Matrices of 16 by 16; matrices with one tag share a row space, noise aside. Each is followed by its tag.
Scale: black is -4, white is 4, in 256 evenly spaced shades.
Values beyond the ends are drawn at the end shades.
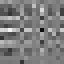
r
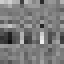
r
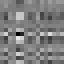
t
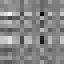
r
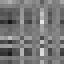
r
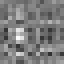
t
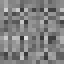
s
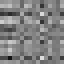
r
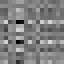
t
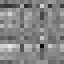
r
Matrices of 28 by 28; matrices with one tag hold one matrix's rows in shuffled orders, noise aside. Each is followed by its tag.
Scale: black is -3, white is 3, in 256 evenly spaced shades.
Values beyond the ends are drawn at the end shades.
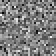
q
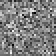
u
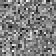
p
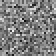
u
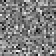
q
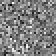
p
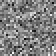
u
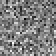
u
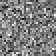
p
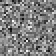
p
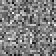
u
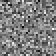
p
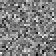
q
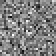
p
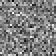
u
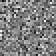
q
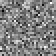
q
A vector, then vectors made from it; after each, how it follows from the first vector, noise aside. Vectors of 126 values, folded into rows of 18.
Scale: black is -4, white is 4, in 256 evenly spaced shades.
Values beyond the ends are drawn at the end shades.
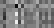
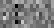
sign-scrambled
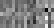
wrapped around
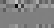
partly zeroed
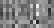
reversed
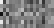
wrapped around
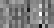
wrapped around
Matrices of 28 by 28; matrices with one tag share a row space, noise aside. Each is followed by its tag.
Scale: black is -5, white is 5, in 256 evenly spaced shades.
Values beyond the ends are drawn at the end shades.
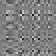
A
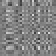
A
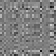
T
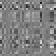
T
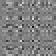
A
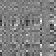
T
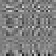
A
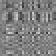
A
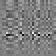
A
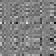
T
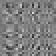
A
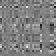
T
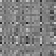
T
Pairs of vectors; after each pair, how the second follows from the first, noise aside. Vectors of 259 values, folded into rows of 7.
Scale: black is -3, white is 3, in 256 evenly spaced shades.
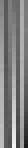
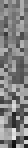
sign-scrambled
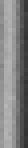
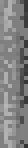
partly zeroed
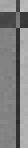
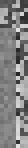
sign-scrambled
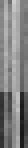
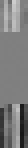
partly zeroed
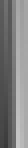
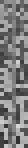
sign-scrambled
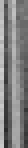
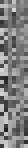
sign-scrambled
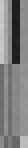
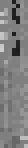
partly zeroed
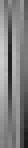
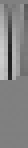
partly zeroed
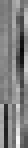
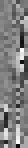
sign-scrambled
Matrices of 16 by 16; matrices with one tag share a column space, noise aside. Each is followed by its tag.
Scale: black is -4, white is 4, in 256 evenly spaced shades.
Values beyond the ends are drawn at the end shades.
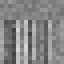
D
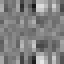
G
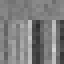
D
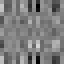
G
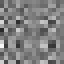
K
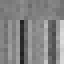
D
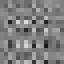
K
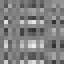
K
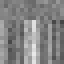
D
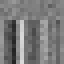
D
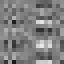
K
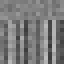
D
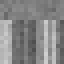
D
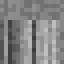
D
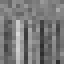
D
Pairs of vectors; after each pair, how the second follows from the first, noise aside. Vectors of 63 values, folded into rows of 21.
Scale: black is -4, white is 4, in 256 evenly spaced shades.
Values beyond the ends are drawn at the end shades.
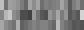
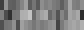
negated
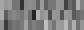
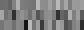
wrapped around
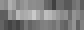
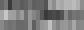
wrapped around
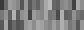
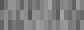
shrunk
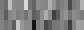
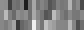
negated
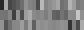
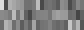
negated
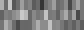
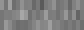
shrunk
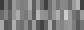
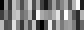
scaled up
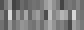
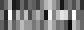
scaled up
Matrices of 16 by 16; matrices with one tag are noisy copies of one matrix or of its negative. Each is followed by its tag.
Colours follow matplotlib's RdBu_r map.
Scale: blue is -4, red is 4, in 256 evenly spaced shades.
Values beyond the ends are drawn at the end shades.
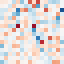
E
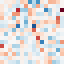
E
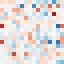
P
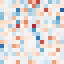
E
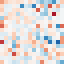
P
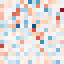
E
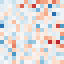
P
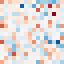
P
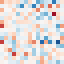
P
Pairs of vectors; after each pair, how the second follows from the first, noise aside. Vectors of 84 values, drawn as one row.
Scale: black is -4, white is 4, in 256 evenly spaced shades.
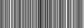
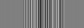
partly zeroed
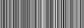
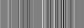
partly zeroed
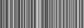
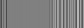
partly zeroed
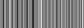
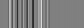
partly zeroed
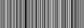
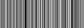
copied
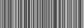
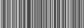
reversed
